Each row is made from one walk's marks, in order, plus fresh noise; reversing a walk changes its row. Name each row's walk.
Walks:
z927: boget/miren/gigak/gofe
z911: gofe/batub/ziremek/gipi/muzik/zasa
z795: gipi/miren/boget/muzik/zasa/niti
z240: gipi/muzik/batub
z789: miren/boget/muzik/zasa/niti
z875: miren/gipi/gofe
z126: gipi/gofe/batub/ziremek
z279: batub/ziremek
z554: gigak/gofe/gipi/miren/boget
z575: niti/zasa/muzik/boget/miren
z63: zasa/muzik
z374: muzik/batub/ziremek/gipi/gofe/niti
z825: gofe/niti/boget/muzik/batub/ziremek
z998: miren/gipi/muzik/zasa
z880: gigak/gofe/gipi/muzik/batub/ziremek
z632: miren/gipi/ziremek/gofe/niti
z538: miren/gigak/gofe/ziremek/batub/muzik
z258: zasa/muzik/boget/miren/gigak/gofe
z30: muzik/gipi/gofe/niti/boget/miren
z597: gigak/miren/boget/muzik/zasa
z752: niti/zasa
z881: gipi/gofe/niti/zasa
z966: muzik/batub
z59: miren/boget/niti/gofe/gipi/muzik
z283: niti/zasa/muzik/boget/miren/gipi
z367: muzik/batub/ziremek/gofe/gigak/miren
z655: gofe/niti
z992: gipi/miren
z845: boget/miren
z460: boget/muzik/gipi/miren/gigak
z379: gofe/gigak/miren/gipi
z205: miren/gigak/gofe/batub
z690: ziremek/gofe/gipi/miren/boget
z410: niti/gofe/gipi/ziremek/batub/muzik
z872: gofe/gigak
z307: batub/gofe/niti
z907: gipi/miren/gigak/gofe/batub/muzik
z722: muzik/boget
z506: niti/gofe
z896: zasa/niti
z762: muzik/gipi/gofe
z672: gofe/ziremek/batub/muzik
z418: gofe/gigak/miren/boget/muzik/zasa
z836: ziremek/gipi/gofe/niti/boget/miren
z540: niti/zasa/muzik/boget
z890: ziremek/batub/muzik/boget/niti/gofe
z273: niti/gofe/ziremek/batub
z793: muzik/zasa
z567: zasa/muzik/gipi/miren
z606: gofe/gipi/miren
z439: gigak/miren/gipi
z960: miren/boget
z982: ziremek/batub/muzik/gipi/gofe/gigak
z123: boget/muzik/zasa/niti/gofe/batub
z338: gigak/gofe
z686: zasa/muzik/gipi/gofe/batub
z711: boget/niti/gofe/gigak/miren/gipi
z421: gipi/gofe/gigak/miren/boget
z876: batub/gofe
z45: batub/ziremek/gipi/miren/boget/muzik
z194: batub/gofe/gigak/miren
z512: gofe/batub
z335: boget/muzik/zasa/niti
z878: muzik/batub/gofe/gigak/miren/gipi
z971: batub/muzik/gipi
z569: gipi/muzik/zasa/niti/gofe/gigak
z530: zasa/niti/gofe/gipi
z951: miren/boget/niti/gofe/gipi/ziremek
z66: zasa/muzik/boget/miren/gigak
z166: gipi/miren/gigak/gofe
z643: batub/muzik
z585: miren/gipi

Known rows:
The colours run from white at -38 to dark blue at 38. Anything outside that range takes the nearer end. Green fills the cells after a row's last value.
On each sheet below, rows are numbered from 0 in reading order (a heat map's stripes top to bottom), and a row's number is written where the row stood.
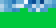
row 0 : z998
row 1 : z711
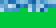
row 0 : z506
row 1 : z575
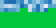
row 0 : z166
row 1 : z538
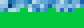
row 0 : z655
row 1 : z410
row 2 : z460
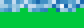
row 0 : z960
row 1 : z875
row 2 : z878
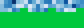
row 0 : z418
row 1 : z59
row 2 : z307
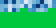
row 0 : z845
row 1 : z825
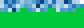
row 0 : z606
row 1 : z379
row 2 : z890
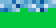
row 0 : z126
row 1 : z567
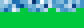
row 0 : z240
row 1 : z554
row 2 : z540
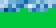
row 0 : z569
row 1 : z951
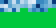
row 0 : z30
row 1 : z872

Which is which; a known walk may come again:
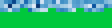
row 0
z379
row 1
z374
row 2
z421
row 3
z585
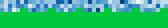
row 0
z966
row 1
z951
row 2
z711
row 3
z992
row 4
z890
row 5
z690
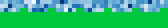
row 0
z789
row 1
z982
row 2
z194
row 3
z795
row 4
z540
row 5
z762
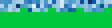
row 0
z279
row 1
z878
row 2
z66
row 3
z338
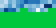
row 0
z569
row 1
z971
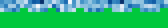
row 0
z752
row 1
z927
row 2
z722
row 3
z460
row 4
z876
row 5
z166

